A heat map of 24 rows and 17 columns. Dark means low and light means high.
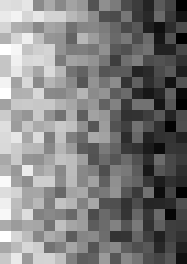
The top left is the ninth with the highest average. Values rise toward the left. No regular stripes run through it. On average the colour sits 50% of the way up the scale.
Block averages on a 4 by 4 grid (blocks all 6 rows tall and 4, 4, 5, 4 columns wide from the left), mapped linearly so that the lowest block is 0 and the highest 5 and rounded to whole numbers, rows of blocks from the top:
5 3 2 0 | 4 3 2 0 | 4 3 2 0 | 4 3 2 0
